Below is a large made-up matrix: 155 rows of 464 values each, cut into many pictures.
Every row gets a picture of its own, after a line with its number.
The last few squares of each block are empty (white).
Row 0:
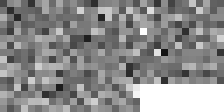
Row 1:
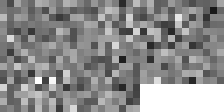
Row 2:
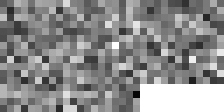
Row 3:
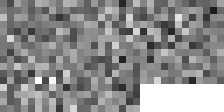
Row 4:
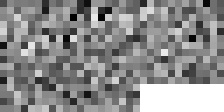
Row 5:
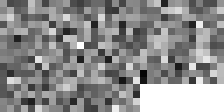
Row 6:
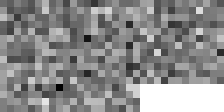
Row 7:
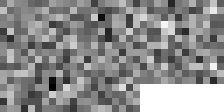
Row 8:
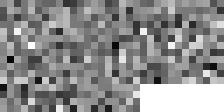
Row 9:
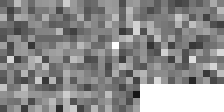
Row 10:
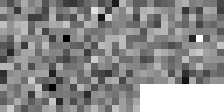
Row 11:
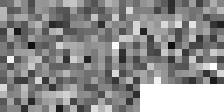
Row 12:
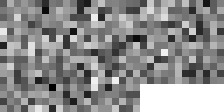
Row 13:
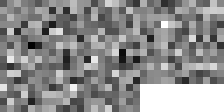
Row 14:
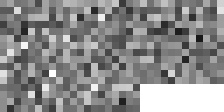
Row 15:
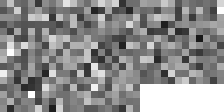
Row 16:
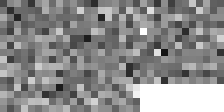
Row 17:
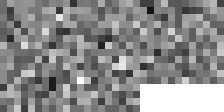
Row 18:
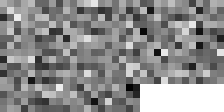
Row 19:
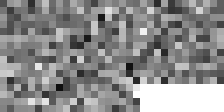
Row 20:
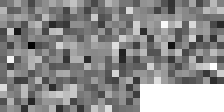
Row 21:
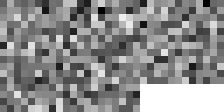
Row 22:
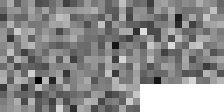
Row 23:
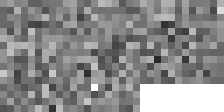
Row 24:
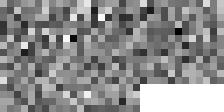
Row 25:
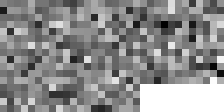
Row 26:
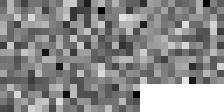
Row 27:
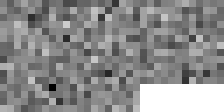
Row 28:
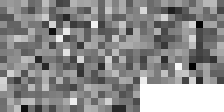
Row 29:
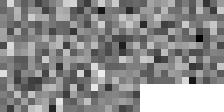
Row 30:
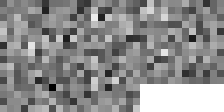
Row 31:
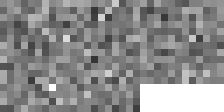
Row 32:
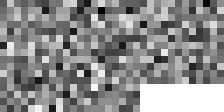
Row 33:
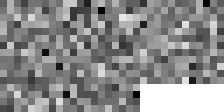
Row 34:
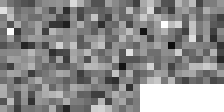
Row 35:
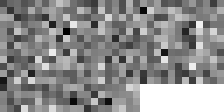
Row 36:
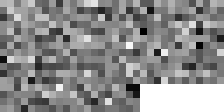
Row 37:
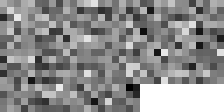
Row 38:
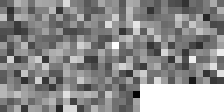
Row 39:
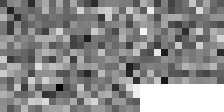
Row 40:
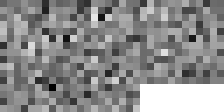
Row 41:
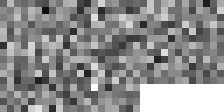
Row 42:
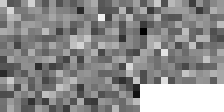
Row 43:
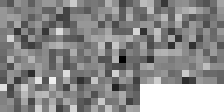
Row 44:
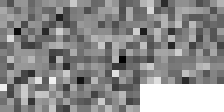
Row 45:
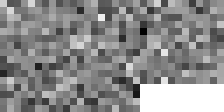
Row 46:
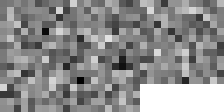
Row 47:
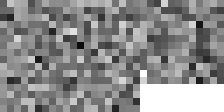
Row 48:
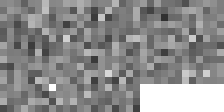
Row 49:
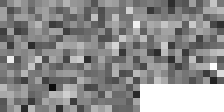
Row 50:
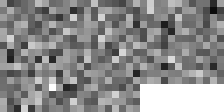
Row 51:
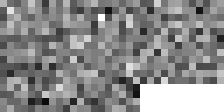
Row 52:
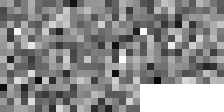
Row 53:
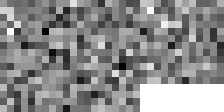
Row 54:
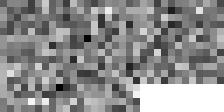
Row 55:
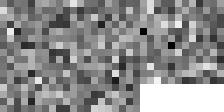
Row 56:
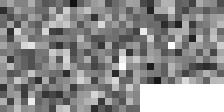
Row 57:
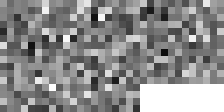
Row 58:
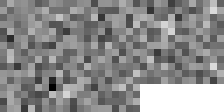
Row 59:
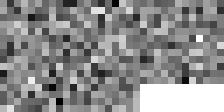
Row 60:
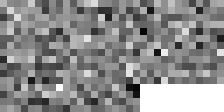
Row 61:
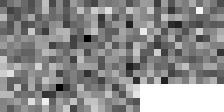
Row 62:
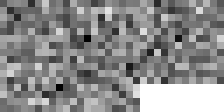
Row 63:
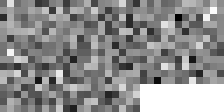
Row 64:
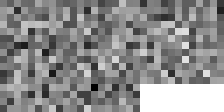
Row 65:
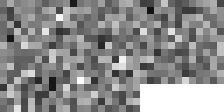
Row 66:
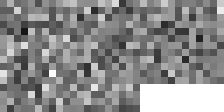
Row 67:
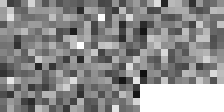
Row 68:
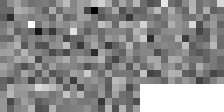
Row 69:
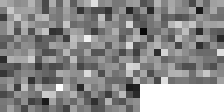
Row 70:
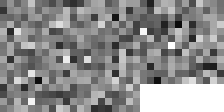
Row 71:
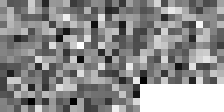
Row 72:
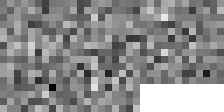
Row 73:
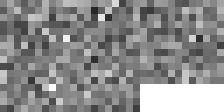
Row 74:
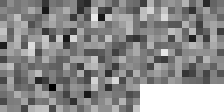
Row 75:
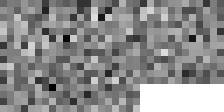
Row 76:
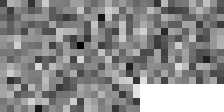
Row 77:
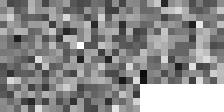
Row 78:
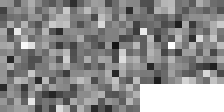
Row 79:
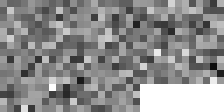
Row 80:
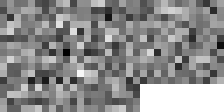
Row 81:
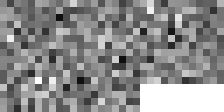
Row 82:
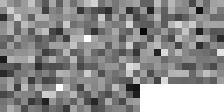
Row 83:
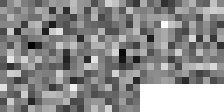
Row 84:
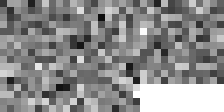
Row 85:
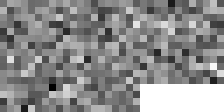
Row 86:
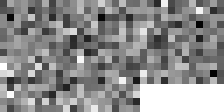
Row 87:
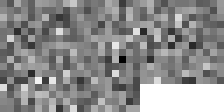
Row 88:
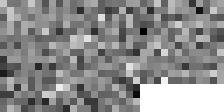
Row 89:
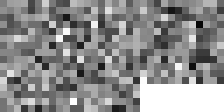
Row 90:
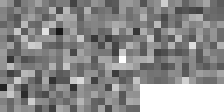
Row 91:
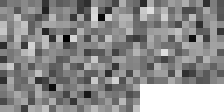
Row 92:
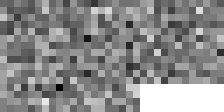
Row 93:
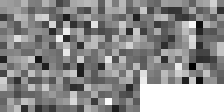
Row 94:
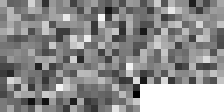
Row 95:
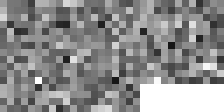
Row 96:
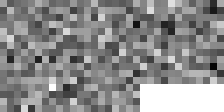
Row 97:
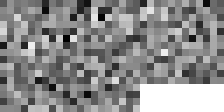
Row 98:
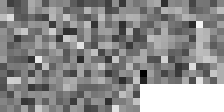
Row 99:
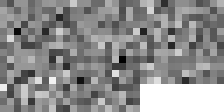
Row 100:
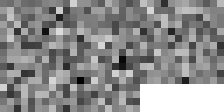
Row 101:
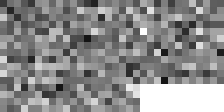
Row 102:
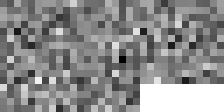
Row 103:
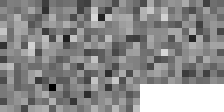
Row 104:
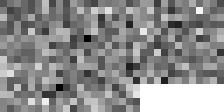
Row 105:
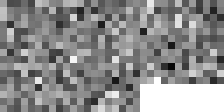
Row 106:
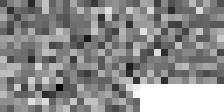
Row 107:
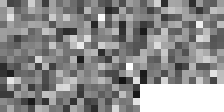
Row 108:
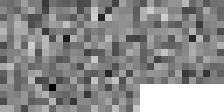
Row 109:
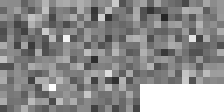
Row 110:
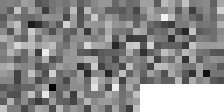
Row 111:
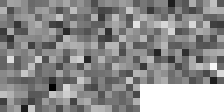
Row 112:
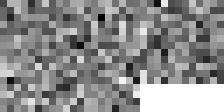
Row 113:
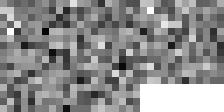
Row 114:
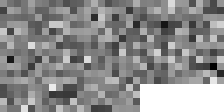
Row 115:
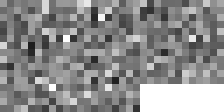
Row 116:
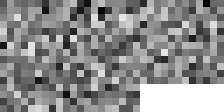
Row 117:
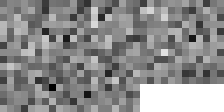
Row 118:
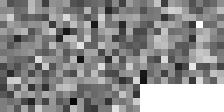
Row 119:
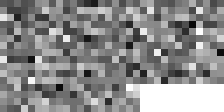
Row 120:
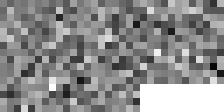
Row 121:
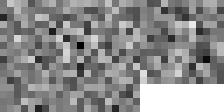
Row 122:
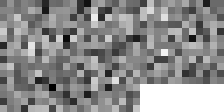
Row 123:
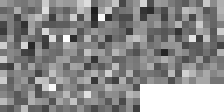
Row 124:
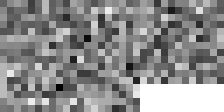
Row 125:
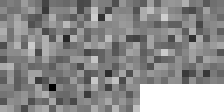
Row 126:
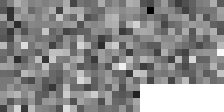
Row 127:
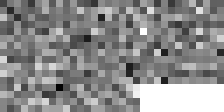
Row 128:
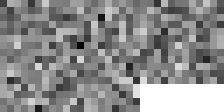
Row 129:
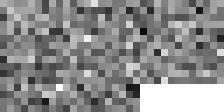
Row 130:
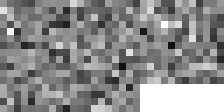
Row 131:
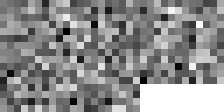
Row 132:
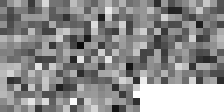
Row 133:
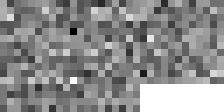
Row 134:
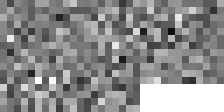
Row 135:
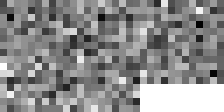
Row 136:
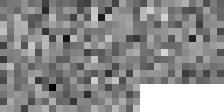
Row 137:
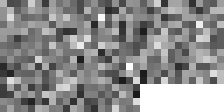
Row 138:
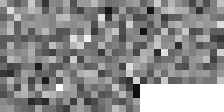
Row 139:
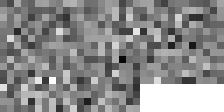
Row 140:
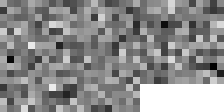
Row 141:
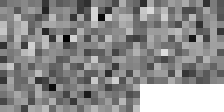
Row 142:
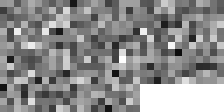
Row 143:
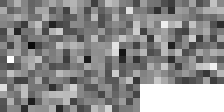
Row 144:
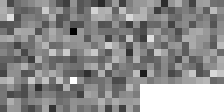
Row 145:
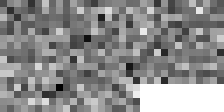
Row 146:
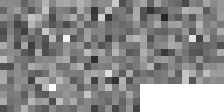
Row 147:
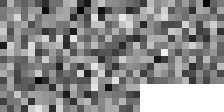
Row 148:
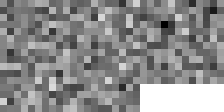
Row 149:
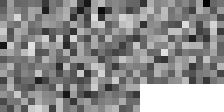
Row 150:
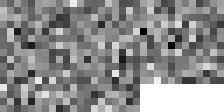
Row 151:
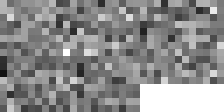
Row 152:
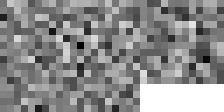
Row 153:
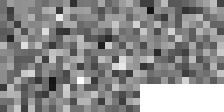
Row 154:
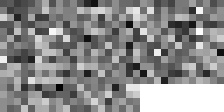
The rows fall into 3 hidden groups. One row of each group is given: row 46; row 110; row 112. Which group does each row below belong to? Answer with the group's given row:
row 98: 112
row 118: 112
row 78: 46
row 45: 112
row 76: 112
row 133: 112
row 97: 110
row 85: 46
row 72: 110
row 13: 46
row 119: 112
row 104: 112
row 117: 110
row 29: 110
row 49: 46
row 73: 110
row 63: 46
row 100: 46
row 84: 112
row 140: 46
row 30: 110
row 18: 112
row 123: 110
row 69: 112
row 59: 110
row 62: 112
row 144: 112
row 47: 112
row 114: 46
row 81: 46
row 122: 110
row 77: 112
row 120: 46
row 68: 112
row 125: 110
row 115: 110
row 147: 110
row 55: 46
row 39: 112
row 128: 112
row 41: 110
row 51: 112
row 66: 110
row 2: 46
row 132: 112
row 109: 110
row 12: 110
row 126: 46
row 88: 112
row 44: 46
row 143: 46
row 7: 46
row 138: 112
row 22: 46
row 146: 110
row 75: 110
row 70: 46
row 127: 112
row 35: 112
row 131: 112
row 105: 46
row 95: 46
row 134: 46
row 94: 112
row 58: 46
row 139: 46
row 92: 112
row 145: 112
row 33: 110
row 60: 112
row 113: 46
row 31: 110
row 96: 46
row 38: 46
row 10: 110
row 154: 112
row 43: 46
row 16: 112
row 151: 112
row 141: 110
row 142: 46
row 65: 46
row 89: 112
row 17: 46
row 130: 46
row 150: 46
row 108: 110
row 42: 112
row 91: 110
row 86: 112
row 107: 112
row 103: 110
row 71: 112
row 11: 46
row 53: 46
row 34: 46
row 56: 46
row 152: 112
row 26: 110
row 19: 112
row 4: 110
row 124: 112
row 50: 46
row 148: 46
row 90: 46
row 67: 112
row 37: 112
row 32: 110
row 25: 46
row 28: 112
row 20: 46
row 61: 112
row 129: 112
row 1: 46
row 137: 112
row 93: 112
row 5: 112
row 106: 112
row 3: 46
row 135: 112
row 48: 110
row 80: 112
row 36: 112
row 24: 110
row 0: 112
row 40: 110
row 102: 46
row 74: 110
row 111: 46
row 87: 46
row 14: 110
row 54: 112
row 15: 110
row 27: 110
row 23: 110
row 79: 46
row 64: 110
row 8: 46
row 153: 46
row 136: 110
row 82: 112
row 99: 46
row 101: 112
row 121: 112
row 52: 46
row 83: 46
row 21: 110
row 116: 110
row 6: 112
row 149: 110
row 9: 46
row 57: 110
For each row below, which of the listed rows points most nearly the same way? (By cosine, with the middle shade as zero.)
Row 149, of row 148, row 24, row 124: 148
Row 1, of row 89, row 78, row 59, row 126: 126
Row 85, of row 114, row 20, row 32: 20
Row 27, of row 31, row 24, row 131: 131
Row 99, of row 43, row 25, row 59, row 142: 43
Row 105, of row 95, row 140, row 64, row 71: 95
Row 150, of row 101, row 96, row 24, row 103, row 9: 9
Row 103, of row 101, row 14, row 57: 101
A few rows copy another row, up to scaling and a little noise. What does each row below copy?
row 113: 53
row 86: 135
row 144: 133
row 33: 26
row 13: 83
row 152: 121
